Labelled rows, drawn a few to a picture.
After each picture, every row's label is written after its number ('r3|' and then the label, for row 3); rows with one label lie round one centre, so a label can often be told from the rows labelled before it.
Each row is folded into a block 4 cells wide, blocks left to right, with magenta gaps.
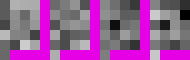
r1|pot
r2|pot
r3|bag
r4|bag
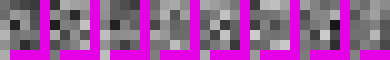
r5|bag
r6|pot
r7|bag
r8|pot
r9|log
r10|pot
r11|log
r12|log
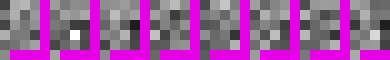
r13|pot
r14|log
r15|log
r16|pot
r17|pot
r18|log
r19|pot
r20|log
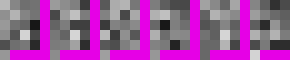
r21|log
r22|log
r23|pot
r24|bag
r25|log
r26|bag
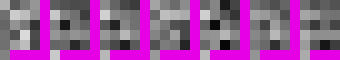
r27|log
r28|bag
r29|bag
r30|log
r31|bag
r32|bag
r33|bag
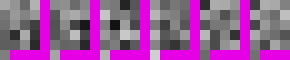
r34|log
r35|log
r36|bag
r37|bag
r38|pot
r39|pot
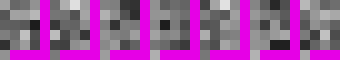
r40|log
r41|pot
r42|bag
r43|bag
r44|pot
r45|bag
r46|log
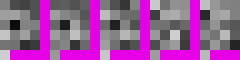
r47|bag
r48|bag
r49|bag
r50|log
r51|log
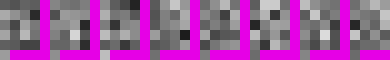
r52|bag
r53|log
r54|bag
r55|pot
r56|pot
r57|pot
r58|log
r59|pot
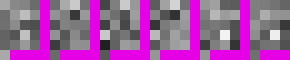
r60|log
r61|pot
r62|pot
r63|pot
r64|log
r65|log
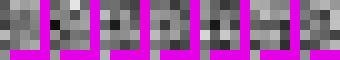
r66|pot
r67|pot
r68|bag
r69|bag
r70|bag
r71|log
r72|pot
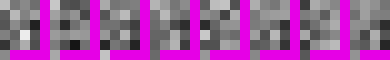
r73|log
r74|bag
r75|log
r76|log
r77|pot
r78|log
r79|pot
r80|log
